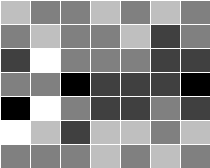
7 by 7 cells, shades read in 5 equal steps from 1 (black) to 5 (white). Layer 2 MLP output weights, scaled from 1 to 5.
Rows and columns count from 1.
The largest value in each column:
5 5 3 4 4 4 4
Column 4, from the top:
4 3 3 2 2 4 4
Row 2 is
3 4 3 3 4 2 3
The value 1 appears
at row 4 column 3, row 4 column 7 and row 5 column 1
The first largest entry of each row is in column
1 2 2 1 2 1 4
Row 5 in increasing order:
1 2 2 2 3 3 5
